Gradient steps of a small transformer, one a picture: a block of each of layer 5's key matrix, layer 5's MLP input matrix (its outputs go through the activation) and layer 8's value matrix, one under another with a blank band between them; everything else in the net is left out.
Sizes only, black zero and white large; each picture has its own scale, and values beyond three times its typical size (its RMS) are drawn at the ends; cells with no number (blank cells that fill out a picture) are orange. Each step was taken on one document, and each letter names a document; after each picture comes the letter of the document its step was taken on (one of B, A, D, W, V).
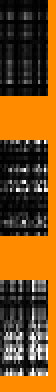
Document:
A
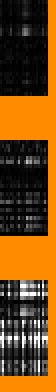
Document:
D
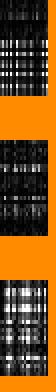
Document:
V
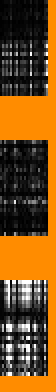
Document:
V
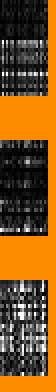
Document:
D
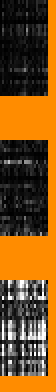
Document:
D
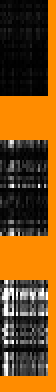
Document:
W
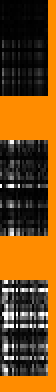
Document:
W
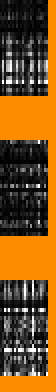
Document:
A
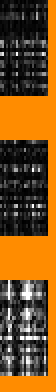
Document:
V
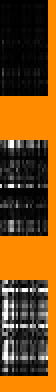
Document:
W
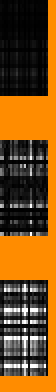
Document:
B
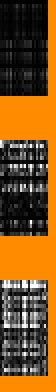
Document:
B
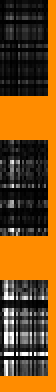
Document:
W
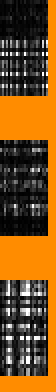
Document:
V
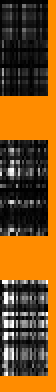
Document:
W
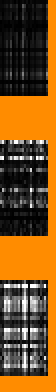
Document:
B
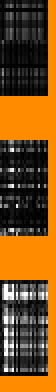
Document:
W
